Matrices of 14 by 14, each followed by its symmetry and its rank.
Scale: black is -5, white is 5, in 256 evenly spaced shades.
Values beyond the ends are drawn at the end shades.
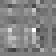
neither, rank two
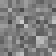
symmetric, rank three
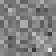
symmetric, rank three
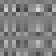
neither, rank one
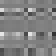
neither, rank one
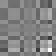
symmetric, rank one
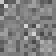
symmetric, rank three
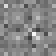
symmetric, rank three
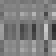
neither, rank one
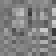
neither, rank two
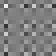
symmetric, rank one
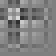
symmetric, rank one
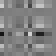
neither, rank one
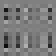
neither, rank one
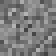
symmetric, full rank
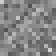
symmetric, full rank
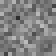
symmetric, full rank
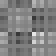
symmetric, rank one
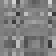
neither, rank two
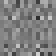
neither, rank two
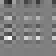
neither, rank one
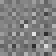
symmetric, rank three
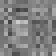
neither, rank two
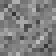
symmetric, full rank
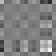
symmetric, rank one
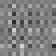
neither, rank two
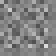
symmetric, rank three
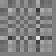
symmetric, rank one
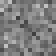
symmetric, full rank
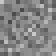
symmetric, full rank
